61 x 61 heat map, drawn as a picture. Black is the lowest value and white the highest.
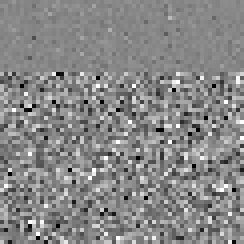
A few values lie far out on both sides of the bulk. There is no overall slope. On average the colour sits 50% of the way up the scale. The top part is calmer, up to a seam about 30% of the way down.
